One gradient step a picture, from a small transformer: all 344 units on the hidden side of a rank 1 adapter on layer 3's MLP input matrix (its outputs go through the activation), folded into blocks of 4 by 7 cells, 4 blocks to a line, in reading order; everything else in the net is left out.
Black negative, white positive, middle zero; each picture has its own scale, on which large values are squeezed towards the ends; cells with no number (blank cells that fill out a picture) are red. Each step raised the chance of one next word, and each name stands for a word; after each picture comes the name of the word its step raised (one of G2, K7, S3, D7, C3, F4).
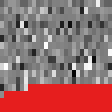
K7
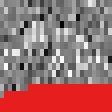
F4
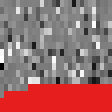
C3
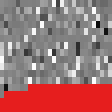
F4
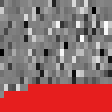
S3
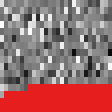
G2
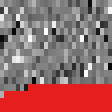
S3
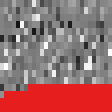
K7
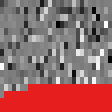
G2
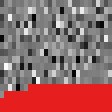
K7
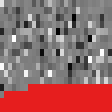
G2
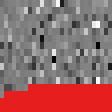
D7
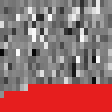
F4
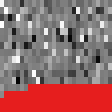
G2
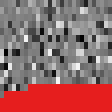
F4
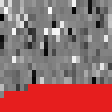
S3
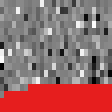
C3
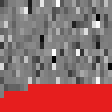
D7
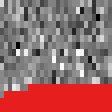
G2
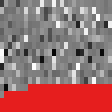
F4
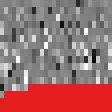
K7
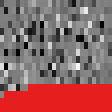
F4
